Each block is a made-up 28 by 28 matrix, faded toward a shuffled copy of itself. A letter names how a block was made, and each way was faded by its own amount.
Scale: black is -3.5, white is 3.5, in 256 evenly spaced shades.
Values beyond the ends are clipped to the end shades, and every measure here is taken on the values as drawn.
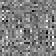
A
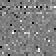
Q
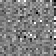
A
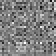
A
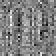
A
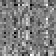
A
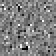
Q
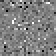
Q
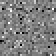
Q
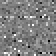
Q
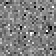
Q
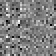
A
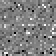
Q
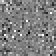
Q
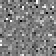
Q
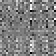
A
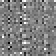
A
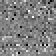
Q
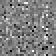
Q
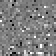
Q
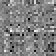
A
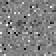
Q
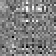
A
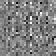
A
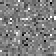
Q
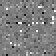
Q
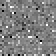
Q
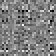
A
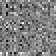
A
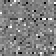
Q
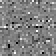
Q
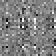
A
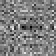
A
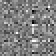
A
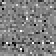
Q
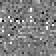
Q
